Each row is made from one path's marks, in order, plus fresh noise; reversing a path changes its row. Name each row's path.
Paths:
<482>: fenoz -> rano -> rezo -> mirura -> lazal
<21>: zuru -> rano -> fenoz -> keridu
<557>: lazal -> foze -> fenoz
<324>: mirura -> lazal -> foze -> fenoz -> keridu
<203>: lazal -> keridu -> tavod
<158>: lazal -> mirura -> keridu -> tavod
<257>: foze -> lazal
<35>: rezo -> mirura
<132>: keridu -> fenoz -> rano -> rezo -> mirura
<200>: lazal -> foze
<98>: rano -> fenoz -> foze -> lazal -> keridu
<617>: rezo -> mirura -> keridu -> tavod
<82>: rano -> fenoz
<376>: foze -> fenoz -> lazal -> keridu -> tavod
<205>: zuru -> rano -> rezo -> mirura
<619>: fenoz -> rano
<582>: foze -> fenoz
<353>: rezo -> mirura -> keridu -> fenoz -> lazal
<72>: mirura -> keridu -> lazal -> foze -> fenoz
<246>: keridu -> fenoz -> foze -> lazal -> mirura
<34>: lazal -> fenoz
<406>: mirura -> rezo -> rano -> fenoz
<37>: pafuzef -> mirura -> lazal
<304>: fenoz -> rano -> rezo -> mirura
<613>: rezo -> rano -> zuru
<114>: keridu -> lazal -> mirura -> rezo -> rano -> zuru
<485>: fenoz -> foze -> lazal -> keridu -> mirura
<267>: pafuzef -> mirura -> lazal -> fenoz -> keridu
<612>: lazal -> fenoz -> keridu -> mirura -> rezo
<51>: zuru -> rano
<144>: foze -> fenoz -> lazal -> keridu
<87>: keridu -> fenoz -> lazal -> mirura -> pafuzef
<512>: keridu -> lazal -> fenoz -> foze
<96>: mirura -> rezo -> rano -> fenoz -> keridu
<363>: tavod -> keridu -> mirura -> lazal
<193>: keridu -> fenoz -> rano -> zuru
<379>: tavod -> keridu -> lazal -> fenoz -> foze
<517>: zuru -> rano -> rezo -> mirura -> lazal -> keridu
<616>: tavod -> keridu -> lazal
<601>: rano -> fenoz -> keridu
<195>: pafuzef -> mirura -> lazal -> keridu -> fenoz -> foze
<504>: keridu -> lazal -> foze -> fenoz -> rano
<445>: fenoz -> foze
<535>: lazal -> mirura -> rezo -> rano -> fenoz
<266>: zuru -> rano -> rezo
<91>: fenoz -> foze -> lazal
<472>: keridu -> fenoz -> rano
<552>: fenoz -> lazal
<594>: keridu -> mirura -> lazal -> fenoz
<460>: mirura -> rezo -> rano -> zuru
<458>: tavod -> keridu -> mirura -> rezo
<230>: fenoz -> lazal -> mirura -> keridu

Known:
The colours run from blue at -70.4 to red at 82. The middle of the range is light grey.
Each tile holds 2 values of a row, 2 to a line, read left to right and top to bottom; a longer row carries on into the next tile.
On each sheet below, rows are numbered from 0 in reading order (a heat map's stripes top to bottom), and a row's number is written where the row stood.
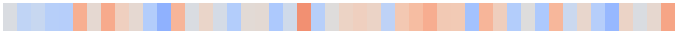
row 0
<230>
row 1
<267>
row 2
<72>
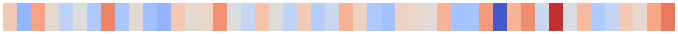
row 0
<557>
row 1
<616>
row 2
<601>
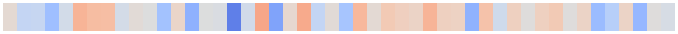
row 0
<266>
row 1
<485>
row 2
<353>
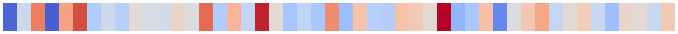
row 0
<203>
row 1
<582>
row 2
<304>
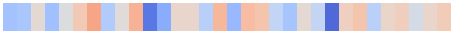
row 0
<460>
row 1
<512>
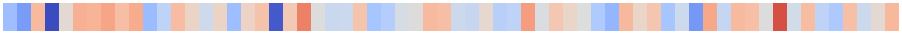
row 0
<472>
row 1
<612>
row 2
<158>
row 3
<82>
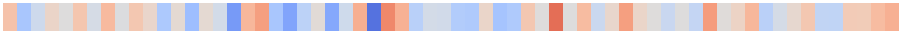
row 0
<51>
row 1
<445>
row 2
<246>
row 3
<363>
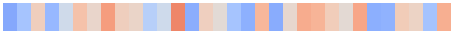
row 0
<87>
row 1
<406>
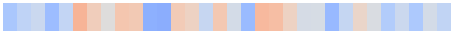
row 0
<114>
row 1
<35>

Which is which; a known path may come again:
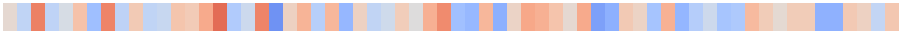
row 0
<324>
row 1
<144>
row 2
<406>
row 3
<114>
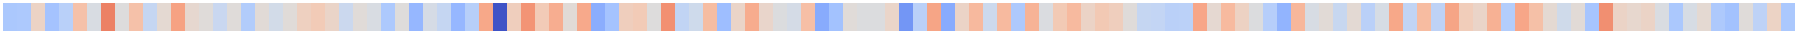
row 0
<246>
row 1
<205>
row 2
<96>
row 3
<458>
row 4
<98>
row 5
<230>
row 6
<37>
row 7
<617>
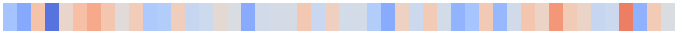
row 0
<132>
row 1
<200>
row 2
<87>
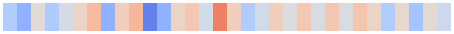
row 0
<613>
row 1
<51>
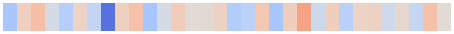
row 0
<379>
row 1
<517>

